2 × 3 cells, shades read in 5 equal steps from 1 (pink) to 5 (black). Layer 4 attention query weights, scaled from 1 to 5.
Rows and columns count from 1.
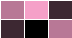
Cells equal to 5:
1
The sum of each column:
6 6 6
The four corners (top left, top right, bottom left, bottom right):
2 4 4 2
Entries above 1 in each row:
2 3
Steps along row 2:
up down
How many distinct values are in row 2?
3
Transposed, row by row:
2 4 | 1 5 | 4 2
